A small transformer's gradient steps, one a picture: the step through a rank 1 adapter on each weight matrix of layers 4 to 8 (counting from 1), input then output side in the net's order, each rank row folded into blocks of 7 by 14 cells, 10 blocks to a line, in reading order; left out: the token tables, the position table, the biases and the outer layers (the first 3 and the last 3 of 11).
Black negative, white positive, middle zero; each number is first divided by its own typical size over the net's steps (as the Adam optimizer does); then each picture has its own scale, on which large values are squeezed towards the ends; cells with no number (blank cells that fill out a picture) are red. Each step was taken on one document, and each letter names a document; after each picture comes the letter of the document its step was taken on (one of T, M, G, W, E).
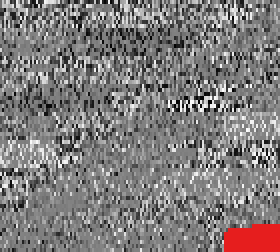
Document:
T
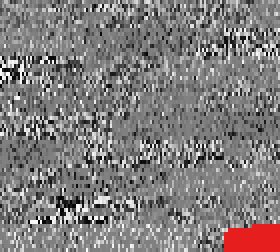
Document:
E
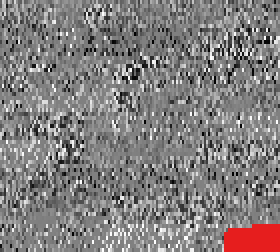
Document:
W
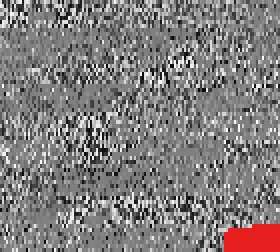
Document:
T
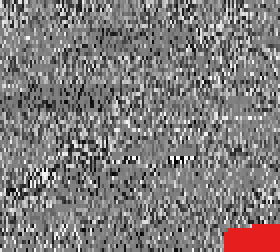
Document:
T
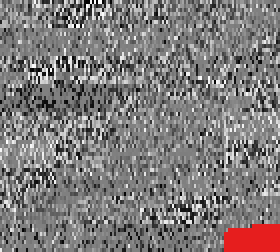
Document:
T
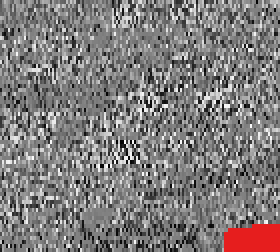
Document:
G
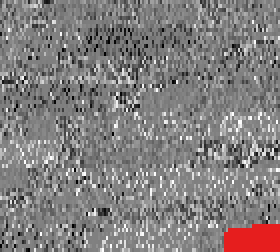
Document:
W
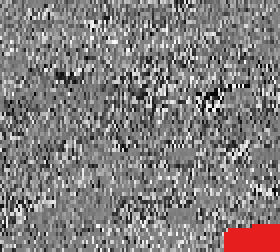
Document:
G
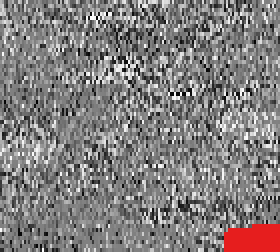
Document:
G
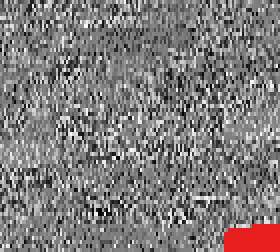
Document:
G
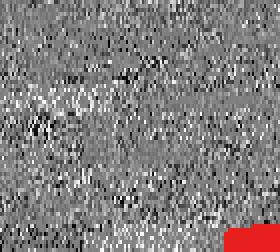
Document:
W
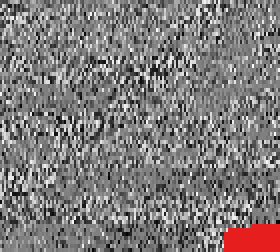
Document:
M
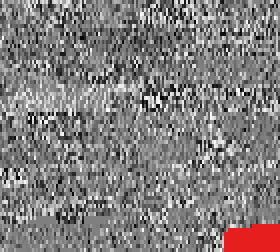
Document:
M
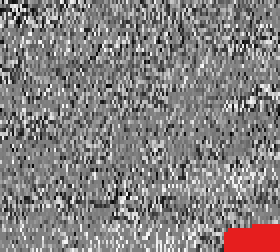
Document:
E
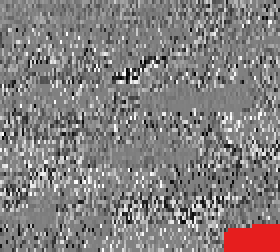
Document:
W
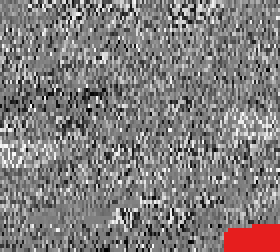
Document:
G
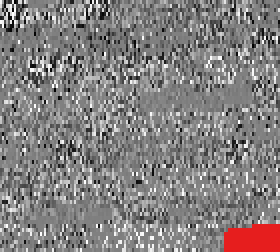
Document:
W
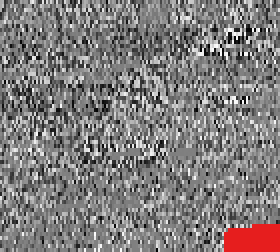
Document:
M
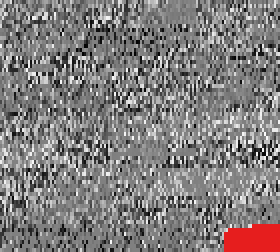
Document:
T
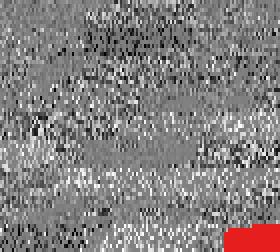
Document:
W
